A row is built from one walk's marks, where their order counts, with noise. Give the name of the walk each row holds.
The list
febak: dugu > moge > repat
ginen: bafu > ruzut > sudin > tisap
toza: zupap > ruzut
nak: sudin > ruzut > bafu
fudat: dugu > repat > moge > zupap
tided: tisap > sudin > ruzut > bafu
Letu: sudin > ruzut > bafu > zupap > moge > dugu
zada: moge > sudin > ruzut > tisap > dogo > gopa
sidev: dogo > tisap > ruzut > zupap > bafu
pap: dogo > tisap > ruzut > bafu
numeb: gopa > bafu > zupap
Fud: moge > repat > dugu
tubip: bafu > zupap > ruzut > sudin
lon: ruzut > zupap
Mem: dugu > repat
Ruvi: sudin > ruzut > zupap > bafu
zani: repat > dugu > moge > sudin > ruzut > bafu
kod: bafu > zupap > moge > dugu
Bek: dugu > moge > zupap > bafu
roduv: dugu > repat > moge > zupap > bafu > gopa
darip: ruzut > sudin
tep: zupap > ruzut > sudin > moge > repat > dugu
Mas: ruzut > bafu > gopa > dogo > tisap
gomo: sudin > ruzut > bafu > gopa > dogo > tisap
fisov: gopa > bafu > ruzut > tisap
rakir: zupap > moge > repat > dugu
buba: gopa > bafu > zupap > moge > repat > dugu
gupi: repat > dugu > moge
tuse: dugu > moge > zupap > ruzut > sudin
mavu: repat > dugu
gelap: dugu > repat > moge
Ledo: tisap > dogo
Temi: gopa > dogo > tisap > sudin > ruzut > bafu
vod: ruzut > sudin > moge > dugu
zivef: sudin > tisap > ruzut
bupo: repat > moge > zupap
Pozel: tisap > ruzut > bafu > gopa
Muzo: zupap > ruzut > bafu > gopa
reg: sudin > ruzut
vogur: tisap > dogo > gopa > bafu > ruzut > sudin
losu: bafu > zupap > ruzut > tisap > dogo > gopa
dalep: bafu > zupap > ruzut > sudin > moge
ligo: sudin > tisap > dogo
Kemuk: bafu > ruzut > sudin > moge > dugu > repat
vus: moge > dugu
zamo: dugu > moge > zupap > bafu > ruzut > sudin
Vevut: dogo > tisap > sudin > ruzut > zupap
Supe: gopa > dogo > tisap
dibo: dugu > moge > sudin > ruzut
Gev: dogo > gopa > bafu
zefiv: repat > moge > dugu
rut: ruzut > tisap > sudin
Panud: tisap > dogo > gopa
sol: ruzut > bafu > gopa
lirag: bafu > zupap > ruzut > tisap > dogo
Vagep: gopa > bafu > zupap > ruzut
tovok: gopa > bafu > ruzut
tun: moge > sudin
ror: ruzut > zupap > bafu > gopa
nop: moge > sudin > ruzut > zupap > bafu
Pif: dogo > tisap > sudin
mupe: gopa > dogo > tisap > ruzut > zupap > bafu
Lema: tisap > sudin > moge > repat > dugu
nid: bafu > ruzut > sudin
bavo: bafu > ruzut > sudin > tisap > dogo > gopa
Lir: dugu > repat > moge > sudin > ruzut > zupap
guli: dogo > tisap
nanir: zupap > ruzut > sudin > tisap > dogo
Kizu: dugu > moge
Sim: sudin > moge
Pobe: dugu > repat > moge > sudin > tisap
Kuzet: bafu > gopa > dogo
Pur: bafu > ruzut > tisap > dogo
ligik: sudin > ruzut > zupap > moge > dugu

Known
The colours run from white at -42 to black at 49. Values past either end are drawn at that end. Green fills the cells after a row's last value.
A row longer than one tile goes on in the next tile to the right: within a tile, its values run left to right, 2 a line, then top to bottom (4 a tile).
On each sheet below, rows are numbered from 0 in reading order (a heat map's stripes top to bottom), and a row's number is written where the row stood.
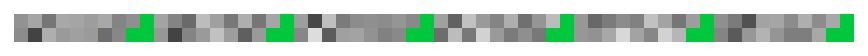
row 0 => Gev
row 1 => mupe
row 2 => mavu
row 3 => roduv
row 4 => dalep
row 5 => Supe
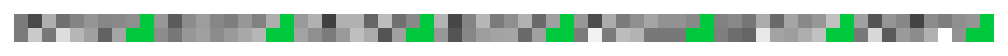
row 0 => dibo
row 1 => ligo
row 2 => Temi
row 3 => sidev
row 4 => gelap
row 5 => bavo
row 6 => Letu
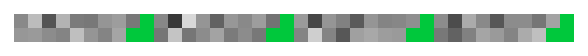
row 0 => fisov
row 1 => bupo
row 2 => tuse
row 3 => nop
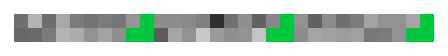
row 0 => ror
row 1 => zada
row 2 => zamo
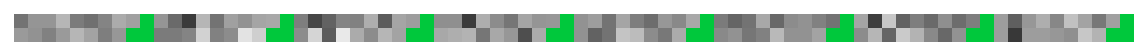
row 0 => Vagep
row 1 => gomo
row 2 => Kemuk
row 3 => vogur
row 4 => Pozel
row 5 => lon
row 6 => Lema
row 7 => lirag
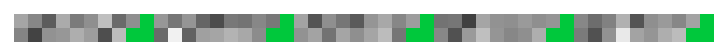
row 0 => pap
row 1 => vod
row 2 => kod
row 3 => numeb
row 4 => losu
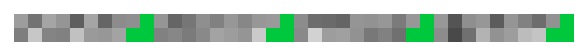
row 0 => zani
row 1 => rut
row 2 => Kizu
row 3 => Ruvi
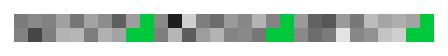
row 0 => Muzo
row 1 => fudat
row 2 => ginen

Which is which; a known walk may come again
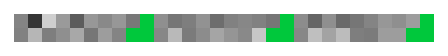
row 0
bupo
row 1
darip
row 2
Sim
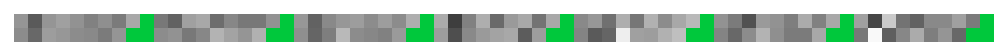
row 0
Ledo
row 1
toza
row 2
guli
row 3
sidev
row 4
bavo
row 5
Supe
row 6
zefiv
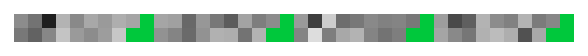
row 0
Mas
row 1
tided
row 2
Fud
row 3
Vevut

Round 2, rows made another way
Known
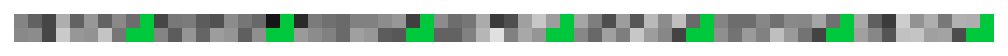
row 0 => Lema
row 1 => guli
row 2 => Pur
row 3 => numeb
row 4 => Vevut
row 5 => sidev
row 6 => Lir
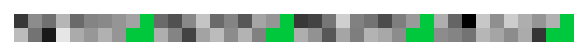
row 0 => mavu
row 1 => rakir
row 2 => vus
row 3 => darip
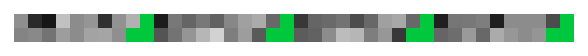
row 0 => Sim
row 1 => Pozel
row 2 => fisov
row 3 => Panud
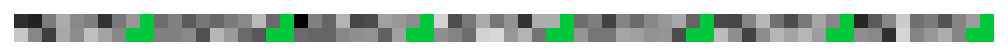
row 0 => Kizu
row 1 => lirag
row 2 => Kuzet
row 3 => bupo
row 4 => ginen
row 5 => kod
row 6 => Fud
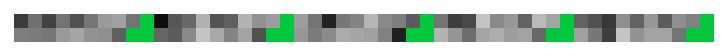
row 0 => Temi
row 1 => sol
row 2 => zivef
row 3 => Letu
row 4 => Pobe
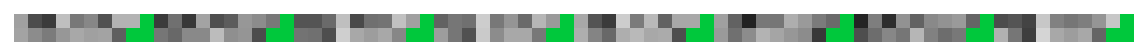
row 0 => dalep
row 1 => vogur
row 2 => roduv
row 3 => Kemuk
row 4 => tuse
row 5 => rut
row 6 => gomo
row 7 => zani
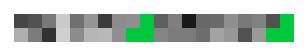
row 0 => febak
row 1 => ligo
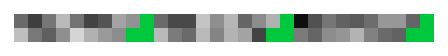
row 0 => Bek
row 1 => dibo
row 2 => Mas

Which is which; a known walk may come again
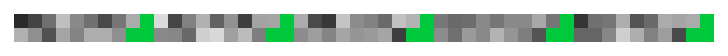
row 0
vus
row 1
bupo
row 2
nop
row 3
sidev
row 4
tovok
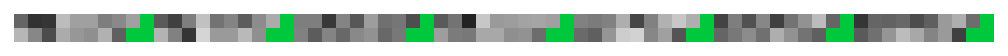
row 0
vod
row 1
gupi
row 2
Pif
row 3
nak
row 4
Vagep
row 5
losu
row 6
fisov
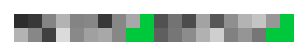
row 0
zefiv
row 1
ror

